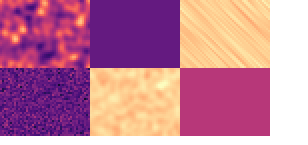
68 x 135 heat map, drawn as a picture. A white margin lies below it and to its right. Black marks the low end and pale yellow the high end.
The table splits into 2 rows of 3 panels. Panel 1,1: middling, blotchy, strong in contrast. Panel 1,2: low, flat. Panel 1,3: very high, slanting down to the right, faint in contrast. Panel 2,1: low, fine-grained. Panel 2,2: very high, blotchy, faint in contrast. Panel 2,3: middling, flat.
